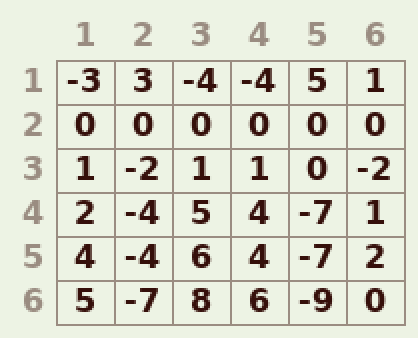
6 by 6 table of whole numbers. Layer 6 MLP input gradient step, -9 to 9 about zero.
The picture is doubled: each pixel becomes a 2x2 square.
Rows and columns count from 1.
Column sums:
9 -14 16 11 -18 2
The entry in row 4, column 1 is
2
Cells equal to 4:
3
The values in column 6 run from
-2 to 2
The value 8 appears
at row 6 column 3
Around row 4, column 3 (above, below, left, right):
1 6 -4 4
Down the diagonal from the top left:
-3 0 1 4 -7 0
